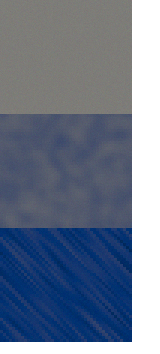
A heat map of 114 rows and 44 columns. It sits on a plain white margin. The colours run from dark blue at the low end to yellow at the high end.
The table splits into 3 rows of 1 panel. Panel 1,1: middling, flat. Panel 2,1: low, blotchy, faint in contrast. Panel 3,1: very low, slanting down to the right, faint in contrast.
